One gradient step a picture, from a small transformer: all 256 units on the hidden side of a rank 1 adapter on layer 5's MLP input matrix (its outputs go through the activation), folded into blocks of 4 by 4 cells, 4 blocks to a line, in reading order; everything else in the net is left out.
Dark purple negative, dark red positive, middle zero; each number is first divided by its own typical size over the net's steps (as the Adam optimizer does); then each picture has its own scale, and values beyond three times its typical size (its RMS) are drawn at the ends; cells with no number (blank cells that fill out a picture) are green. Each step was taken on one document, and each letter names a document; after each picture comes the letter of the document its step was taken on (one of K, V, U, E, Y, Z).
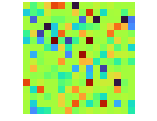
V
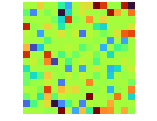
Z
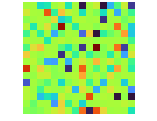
Z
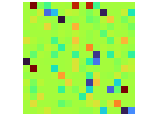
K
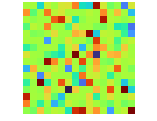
Z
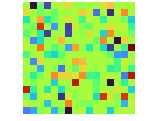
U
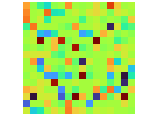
U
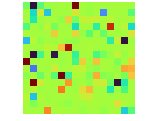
K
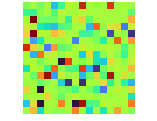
V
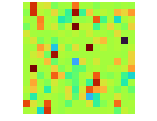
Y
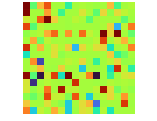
U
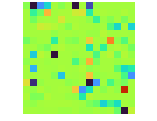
K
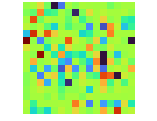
V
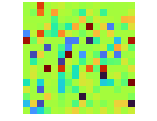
V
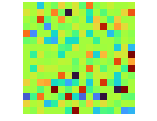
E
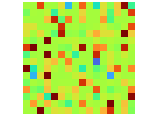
Z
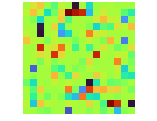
Y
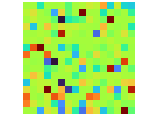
Z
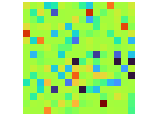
E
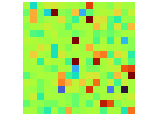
E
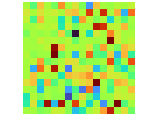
E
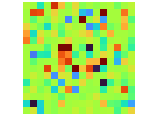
V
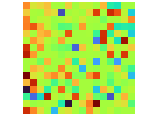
U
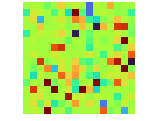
E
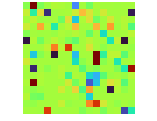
K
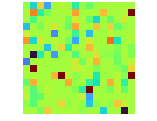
K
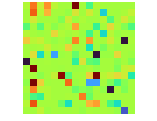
K
